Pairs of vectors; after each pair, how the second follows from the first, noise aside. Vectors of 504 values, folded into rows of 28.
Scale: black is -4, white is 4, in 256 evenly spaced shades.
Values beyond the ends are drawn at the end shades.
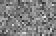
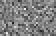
shuffled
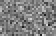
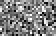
scaled up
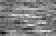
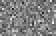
shuffled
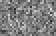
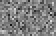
negated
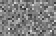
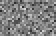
negated
